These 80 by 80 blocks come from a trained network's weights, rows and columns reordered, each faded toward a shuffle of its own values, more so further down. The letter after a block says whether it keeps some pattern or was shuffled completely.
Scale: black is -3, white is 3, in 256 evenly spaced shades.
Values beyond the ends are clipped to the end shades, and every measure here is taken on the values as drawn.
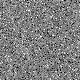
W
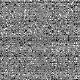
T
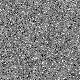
W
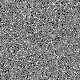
W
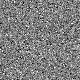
W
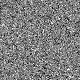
W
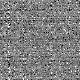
T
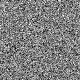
W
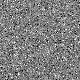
W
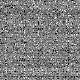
T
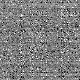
T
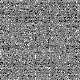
T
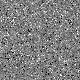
W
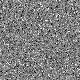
W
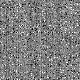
T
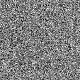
T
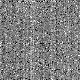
T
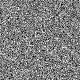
W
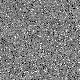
W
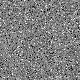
W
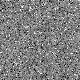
W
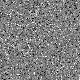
W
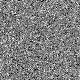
W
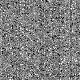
T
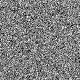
T
